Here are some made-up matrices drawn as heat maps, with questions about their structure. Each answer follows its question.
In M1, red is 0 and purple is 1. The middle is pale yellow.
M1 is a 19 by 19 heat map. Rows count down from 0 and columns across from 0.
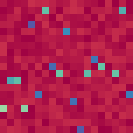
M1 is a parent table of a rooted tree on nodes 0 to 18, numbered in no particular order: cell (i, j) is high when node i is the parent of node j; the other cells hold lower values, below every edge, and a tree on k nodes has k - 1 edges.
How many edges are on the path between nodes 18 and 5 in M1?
2
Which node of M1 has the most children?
10
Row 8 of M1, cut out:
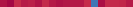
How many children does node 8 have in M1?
1
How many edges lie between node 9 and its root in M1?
3
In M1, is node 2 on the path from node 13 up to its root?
no
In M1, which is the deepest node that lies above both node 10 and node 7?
9
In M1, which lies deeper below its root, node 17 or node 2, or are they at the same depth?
node 17
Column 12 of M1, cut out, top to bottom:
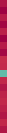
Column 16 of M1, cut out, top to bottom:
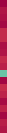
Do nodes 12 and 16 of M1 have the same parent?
yes
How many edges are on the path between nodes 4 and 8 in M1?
4
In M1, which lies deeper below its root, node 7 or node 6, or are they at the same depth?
node 6
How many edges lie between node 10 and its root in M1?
5
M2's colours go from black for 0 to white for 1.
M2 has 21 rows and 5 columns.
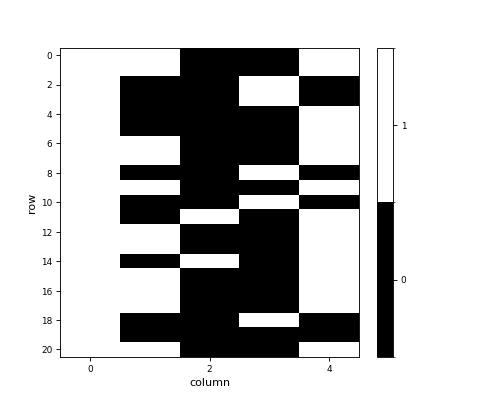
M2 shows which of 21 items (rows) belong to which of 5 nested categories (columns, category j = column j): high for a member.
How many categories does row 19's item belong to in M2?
1
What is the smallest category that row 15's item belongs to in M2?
1
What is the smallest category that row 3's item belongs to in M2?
3
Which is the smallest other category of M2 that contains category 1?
4
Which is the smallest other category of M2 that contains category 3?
0
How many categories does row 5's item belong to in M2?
2
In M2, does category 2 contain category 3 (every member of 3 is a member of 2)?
no
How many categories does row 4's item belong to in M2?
2
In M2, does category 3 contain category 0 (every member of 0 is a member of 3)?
no
